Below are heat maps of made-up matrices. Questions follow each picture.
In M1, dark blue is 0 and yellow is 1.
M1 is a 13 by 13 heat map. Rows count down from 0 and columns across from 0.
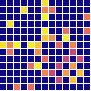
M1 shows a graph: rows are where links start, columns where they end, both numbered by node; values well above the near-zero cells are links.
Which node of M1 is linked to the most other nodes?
node 6
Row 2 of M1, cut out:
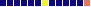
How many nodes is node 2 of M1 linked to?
2
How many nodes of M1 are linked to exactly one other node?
2
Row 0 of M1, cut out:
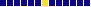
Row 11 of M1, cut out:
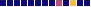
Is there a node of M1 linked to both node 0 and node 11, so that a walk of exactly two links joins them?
no
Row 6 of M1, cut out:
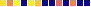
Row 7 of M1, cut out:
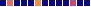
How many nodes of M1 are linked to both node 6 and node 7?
3
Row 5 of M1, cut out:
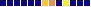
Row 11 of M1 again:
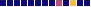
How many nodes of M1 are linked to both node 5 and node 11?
0
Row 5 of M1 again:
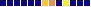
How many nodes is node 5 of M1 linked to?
3
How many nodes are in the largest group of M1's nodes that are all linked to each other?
2
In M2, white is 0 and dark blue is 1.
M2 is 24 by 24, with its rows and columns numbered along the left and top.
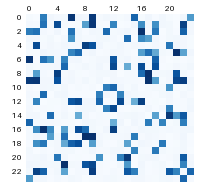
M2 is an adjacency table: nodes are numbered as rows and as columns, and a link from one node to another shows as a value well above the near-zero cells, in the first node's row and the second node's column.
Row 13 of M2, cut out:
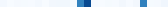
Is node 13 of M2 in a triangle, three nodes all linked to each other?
no
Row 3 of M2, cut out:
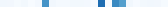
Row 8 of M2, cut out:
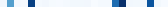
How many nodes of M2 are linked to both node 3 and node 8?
2
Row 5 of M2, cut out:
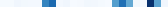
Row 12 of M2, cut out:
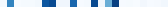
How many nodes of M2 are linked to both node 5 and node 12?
3
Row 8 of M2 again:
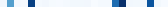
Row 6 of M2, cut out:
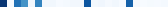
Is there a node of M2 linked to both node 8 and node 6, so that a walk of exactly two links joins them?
no
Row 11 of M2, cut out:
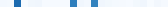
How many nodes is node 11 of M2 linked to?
3
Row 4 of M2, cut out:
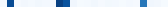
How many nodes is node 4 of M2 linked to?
4
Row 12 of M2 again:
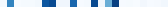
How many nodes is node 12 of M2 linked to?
7
